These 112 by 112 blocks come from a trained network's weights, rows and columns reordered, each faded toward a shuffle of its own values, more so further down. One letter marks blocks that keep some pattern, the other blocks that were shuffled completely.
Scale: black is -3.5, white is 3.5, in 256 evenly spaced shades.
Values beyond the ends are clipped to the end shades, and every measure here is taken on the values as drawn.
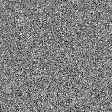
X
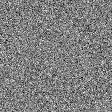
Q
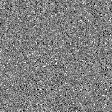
X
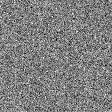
Q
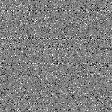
X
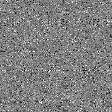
X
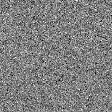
X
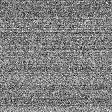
X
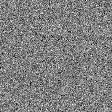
X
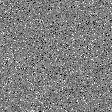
Q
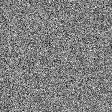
Q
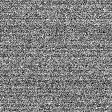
X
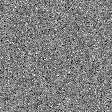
Q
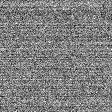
X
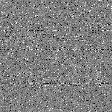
X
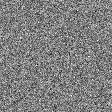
Q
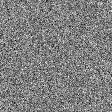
Q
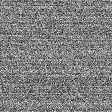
X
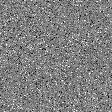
Q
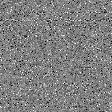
X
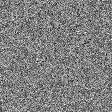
Q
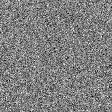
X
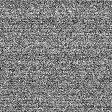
X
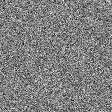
Q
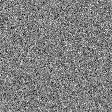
Q
